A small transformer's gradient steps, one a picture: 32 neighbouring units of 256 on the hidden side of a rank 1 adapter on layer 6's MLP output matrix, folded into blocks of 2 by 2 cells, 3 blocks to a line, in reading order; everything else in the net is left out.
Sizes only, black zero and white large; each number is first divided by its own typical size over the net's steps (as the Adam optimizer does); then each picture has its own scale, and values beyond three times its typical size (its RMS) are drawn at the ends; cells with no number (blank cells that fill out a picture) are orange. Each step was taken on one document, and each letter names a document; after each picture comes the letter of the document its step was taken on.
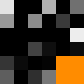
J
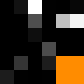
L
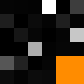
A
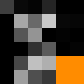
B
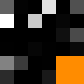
J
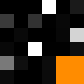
A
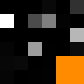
A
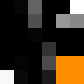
L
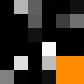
L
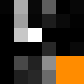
B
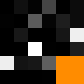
A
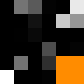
L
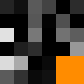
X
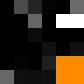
L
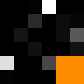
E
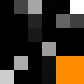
L
